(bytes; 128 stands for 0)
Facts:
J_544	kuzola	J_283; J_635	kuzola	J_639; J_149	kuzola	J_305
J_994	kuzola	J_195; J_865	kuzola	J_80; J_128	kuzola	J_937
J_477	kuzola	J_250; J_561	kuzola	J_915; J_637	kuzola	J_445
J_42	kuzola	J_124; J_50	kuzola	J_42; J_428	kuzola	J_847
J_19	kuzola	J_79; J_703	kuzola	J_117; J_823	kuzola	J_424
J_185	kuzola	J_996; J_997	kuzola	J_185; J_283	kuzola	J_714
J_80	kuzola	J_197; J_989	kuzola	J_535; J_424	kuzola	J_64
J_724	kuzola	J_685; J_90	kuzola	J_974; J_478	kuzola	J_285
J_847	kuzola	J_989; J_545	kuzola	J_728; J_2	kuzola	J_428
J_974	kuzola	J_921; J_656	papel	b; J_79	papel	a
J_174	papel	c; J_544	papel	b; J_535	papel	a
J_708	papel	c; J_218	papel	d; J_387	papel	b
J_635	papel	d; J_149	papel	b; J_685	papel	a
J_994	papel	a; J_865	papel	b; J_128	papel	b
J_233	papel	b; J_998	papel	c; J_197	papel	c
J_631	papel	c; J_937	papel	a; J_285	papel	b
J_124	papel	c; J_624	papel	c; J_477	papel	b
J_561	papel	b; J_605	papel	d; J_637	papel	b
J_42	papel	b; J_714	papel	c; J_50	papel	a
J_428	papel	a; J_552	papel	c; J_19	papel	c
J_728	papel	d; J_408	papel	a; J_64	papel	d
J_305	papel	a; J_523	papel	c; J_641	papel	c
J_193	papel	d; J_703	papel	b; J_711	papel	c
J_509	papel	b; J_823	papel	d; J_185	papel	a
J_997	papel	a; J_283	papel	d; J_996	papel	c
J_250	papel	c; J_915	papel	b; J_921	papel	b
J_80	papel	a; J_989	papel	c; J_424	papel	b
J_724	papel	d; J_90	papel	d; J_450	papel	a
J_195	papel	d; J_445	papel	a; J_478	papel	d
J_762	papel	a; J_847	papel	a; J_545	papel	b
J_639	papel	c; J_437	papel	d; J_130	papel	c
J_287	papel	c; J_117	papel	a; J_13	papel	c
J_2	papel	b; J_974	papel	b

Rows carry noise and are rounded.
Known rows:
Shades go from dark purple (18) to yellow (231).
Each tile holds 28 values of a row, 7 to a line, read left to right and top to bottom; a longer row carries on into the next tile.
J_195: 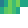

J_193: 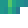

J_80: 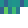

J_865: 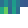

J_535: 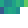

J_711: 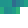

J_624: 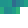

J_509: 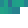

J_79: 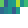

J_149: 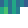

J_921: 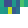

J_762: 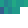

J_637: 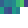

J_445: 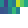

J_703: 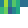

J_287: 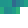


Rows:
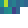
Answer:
J_477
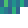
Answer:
J_544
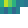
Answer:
J_478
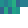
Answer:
J_50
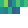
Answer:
J_285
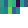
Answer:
J_90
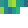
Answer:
J_635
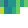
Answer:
J_639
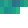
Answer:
J_989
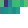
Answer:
J_685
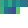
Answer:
J_19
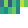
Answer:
J_915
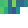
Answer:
J_545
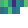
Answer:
J_250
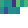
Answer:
J_996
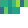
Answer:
J_117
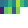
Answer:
J_937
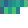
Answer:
J_305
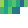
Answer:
J_728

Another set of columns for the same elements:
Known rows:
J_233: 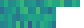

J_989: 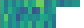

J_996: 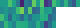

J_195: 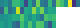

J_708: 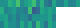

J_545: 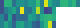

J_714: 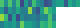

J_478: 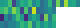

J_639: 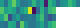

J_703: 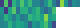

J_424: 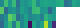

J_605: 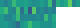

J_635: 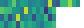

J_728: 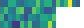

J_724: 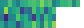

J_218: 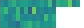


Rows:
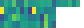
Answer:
J_823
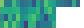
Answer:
J_80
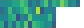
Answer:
J_42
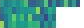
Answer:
J_50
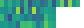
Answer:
J_283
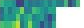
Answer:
J_997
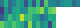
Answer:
J_994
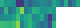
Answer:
J_185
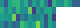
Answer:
J_124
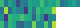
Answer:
J_685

